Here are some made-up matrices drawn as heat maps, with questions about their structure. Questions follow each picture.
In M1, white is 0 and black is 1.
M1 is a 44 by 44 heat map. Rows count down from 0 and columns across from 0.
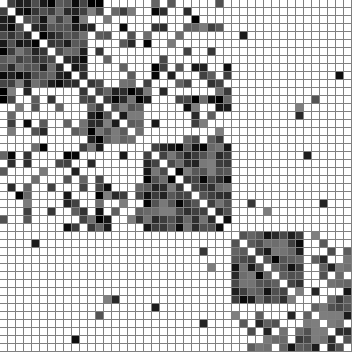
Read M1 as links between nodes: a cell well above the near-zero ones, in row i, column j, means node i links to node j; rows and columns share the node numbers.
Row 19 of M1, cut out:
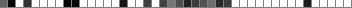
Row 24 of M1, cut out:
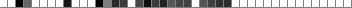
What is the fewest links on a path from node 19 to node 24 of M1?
1
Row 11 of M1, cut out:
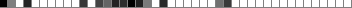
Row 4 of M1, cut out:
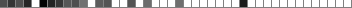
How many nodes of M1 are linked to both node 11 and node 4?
8
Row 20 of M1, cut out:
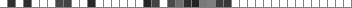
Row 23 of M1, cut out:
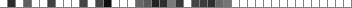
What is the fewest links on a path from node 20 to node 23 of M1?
1
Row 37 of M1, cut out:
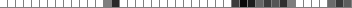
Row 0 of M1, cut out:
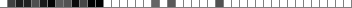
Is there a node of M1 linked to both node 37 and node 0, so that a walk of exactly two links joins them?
no
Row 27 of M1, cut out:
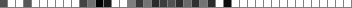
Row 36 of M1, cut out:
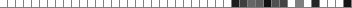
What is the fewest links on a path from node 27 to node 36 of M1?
3
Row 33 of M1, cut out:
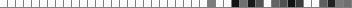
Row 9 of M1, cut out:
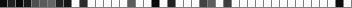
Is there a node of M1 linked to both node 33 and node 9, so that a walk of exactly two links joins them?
yes
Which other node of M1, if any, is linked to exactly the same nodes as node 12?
none
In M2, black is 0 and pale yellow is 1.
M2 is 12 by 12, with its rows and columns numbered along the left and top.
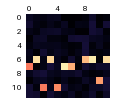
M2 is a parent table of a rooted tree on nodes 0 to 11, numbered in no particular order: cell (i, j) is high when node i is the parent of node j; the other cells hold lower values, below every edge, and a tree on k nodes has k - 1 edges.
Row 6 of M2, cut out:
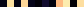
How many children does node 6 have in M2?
5
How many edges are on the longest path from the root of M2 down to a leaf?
4
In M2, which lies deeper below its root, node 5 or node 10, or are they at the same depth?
node 10
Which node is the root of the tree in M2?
7
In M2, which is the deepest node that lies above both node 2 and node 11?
6
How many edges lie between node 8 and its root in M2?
2
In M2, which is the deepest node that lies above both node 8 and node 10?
6
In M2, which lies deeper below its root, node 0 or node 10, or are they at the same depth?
node 10
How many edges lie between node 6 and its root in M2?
1
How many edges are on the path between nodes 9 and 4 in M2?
2
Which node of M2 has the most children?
6
